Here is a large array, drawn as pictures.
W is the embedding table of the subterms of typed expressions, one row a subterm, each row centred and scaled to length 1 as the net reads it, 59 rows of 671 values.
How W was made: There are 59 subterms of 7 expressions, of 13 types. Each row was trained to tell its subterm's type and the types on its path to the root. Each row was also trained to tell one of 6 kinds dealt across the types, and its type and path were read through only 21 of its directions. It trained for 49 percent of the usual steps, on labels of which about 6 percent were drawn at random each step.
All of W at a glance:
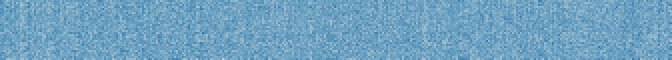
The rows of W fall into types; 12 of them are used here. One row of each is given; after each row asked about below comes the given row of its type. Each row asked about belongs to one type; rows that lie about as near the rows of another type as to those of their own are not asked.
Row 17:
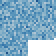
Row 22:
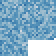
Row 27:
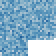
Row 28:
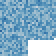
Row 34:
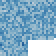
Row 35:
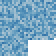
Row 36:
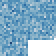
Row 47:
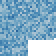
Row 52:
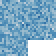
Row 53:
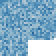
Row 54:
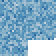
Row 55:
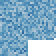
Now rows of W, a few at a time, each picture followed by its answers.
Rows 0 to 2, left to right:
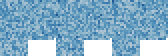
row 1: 35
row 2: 53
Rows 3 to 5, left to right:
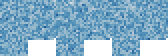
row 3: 34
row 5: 55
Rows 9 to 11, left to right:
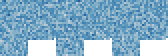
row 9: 28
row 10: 55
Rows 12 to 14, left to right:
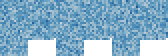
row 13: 52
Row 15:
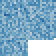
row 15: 22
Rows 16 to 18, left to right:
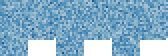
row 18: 17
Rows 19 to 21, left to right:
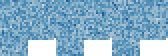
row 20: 36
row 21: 17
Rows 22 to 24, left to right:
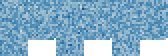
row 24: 34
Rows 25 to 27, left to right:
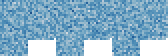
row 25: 28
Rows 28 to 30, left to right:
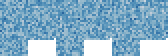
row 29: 53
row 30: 22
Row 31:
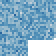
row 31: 52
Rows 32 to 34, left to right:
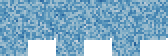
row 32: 27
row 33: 27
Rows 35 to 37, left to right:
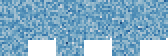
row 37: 35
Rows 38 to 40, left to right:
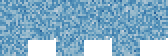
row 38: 35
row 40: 34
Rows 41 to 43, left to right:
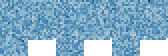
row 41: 34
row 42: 35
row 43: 28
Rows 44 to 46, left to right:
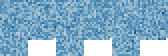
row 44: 36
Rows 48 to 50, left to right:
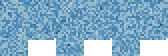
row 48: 55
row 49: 54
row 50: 28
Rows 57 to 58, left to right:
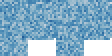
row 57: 22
